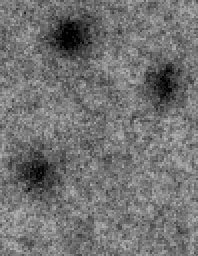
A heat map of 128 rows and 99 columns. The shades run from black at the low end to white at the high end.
The ninth with the lowest average is the top middle. The texture is blotchy. There are three dips. No row or column stands out. Neither half mirrors the other.
